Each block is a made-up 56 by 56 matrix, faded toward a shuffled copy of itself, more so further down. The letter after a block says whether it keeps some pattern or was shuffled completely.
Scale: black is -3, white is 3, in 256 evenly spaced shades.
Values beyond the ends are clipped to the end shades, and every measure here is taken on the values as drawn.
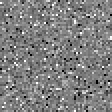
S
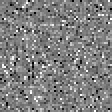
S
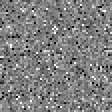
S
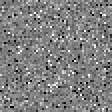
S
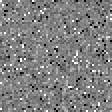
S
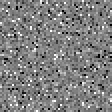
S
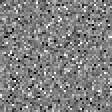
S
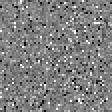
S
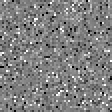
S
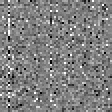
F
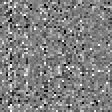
F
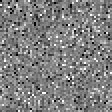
S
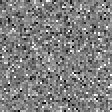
S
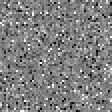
S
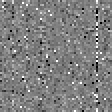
F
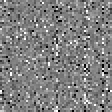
F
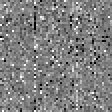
F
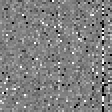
F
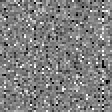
F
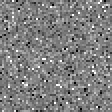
S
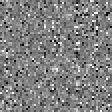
F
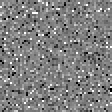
S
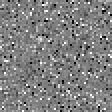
S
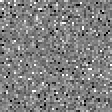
S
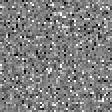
S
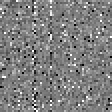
F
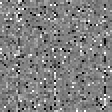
F
